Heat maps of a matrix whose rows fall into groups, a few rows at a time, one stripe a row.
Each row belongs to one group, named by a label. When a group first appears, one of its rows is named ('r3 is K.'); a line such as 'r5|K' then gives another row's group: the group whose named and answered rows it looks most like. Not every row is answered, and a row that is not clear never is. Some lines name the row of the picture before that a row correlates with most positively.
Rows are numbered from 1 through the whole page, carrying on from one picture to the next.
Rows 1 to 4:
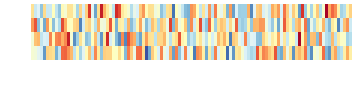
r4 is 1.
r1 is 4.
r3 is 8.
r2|1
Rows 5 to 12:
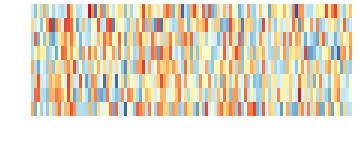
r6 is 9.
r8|1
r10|8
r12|9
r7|1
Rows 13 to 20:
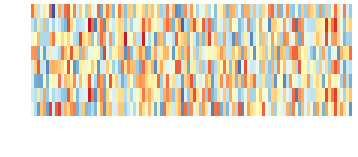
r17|8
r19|4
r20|9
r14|4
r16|1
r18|9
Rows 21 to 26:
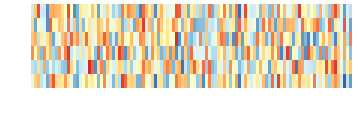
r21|8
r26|8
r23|1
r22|9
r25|4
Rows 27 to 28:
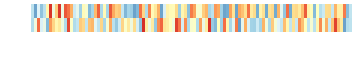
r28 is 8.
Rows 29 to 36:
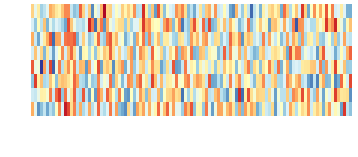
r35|9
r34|1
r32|1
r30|4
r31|9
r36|9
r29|8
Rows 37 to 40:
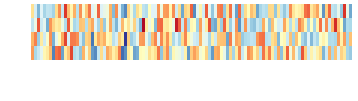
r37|9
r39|1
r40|9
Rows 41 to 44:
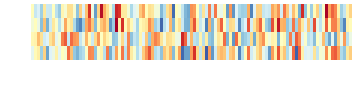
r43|1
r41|4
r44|4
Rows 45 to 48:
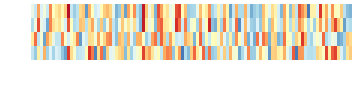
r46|8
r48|4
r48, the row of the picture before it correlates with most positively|44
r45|8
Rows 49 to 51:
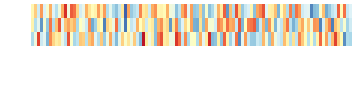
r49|1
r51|8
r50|9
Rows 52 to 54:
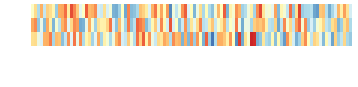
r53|1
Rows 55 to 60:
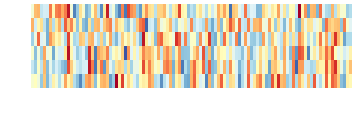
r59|4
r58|4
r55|8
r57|8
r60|4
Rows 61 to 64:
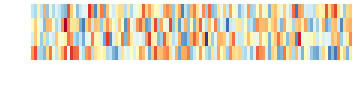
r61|4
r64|1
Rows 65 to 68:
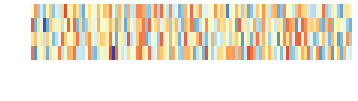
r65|1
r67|1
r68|9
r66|9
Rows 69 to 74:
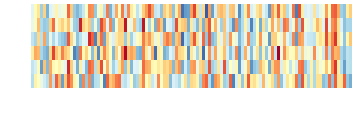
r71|4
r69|4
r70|8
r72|8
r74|9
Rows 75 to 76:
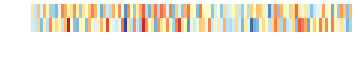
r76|8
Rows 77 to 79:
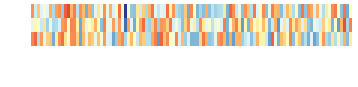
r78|1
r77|9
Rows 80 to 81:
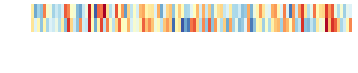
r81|4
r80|4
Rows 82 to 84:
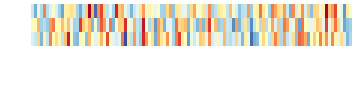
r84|8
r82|4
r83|8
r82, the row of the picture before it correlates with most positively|80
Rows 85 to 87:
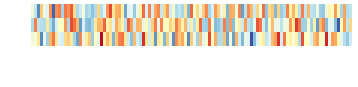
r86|1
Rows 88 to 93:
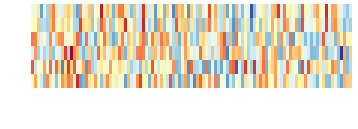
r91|1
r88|8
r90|1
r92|9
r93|1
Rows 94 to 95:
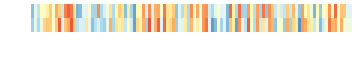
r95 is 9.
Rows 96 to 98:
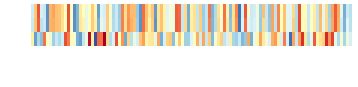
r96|8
